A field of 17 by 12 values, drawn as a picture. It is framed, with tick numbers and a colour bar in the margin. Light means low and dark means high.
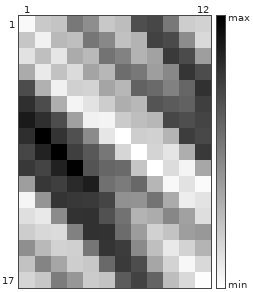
Overall the values sit about 40% of the way up the scale. No overall slope runs across the table. The middle left is the ninth with the highest average. Streaks slant down to the right.
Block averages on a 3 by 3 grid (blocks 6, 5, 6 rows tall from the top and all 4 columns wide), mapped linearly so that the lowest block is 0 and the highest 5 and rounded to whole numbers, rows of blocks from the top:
0 1 3 | 5 1 1 | 1 3 0
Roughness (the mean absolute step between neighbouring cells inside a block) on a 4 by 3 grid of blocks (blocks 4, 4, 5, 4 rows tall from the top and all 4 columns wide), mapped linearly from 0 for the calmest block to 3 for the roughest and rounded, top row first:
112 | 300 | 212 | 110
